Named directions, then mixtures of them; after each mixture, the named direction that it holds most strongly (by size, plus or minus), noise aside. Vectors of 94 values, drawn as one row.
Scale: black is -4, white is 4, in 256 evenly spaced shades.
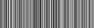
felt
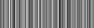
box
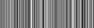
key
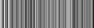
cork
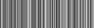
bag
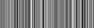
key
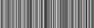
bag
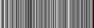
cork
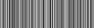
felt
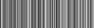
bag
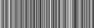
cork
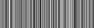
felt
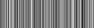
key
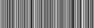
key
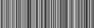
bag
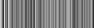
cork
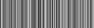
bag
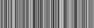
felt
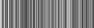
cork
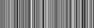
key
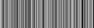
key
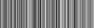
bag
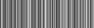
bag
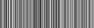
felt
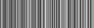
bag
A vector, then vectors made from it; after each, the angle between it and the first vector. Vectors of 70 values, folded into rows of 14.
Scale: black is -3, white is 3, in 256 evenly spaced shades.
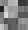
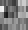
nearly opposite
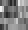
nearly opposite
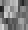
nearly parallel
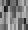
partly opposed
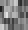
nearly parallel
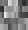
nearly parallel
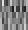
orthogonal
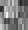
nearly parallel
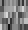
partly aligned
